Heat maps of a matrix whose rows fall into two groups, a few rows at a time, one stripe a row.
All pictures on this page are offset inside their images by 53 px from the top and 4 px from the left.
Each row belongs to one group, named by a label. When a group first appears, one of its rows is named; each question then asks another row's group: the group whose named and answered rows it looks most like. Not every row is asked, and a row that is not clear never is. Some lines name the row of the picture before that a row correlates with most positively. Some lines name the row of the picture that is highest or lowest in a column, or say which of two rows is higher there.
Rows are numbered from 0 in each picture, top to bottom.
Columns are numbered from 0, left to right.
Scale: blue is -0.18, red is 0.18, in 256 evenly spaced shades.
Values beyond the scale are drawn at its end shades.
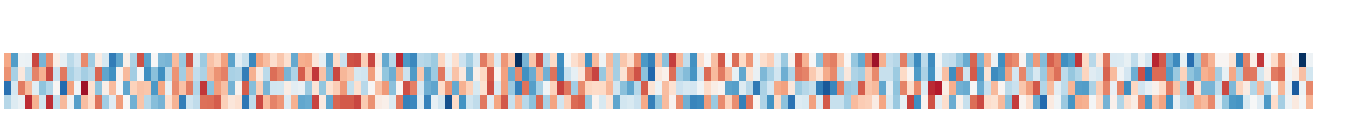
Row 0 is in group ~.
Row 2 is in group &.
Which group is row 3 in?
~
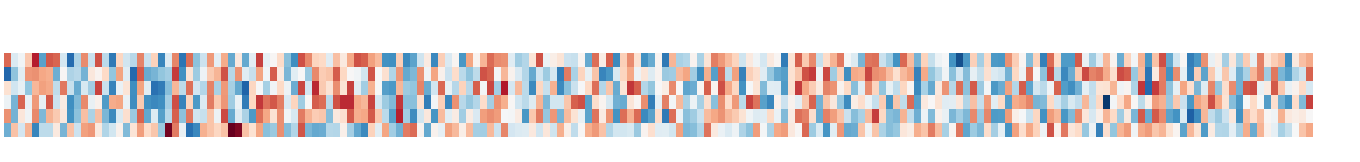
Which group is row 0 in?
~
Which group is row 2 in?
~
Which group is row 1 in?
~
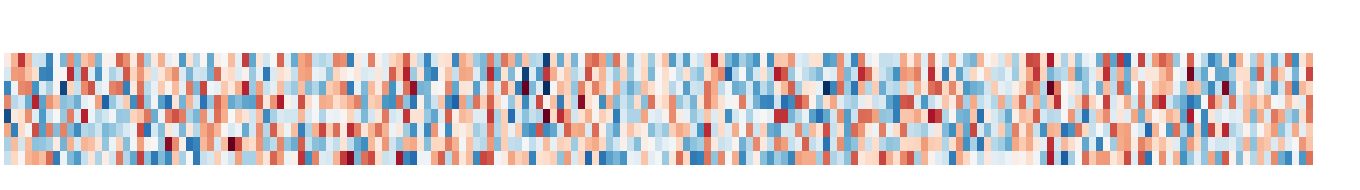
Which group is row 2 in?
&
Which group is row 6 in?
&
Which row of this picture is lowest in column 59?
2
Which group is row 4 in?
&
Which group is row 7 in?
~
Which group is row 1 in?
&
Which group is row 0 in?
&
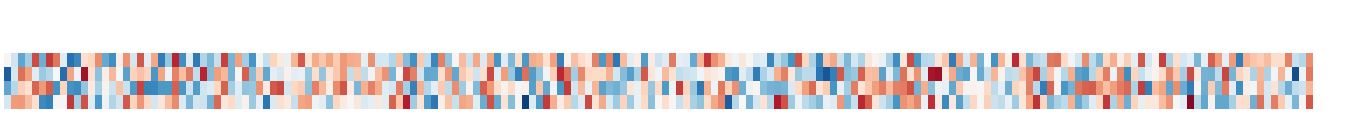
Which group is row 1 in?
&
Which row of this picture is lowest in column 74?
3
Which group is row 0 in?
~
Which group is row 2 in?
~
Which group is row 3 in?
&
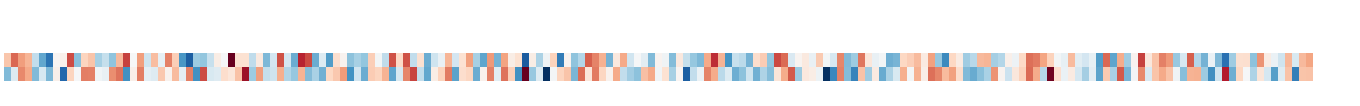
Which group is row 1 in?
&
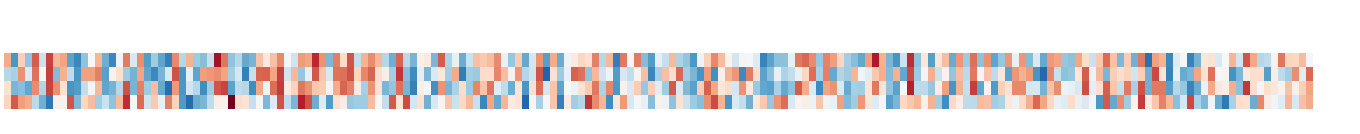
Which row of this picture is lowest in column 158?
3
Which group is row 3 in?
&
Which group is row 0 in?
~
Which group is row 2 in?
~
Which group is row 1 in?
~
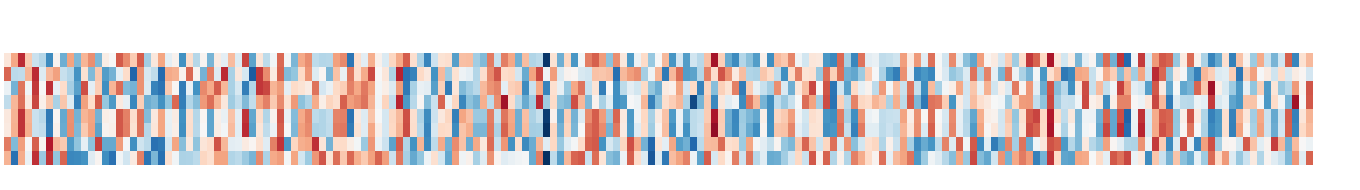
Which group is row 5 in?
&
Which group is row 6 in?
~
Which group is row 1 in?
~
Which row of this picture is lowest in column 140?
7
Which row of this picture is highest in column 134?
6
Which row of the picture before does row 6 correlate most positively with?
0
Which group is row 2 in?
~
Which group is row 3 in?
~
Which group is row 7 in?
~
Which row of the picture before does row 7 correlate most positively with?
1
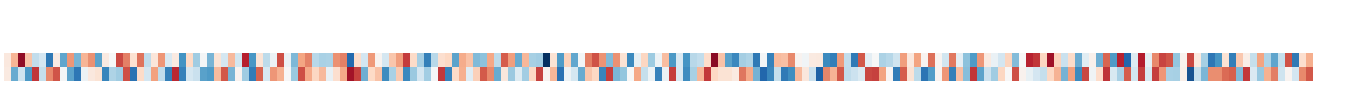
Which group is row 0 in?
&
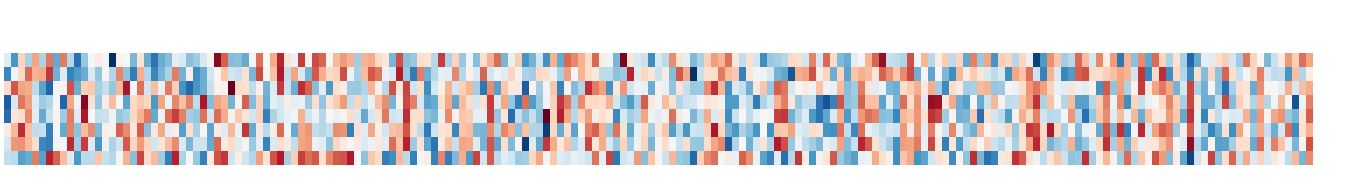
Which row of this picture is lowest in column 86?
2
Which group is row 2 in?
&
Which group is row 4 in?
&
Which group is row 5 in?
&
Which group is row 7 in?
~
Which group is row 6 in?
&
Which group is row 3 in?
&
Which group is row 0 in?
~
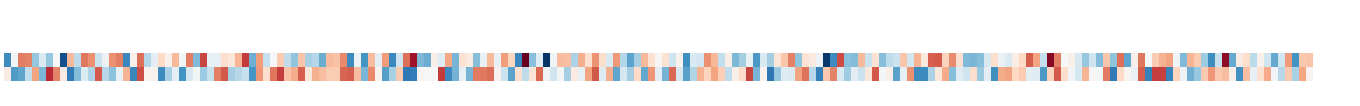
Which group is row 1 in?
~
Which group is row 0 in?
&
